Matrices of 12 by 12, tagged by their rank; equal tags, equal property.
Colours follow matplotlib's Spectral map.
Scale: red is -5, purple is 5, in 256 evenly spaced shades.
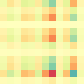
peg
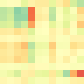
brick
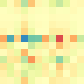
brick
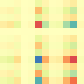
peg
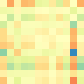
brick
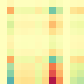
peg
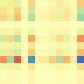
peg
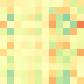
brick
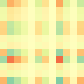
peg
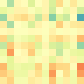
brick
